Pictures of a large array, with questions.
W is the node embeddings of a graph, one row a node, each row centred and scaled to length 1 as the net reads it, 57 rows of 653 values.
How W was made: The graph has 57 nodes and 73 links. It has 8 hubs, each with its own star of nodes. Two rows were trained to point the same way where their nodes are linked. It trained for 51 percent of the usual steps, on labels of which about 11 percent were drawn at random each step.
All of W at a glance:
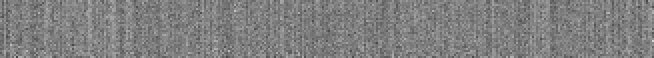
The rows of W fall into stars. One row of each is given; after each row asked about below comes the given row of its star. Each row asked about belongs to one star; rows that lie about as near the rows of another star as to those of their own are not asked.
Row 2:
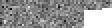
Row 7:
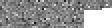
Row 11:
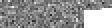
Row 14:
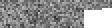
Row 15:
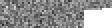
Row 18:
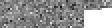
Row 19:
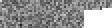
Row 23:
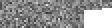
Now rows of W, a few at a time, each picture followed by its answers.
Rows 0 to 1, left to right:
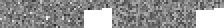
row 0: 15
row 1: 19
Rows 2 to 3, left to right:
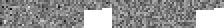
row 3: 15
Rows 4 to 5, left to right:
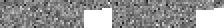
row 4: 11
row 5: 2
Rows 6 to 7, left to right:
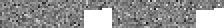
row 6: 18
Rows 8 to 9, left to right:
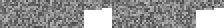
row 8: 2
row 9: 23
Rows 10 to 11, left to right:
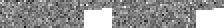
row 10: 15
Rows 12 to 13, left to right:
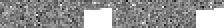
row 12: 7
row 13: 19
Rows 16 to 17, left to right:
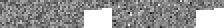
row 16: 7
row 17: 23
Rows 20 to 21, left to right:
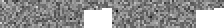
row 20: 15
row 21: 2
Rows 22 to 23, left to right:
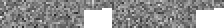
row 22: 11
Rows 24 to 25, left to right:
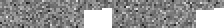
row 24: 14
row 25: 2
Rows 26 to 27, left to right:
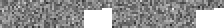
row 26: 14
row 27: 23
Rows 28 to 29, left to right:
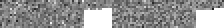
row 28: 18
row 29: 23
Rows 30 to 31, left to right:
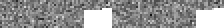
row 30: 15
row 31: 19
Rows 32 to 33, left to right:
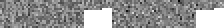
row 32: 18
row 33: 15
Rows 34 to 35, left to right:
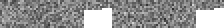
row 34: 14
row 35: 15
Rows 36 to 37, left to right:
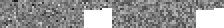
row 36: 18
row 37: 11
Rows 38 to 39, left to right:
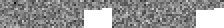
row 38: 18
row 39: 7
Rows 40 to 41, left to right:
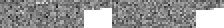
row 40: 11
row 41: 7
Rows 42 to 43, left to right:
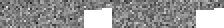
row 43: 14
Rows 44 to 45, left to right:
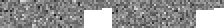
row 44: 7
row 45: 2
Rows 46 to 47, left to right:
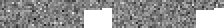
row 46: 23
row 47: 15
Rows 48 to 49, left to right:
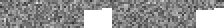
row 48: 7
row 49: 11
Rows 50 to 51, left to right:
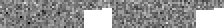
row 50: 19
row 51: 19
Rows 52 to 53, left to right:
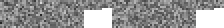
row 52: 18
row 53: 18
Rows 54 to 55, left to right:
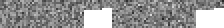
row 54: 19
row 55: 11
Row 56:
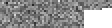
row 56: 2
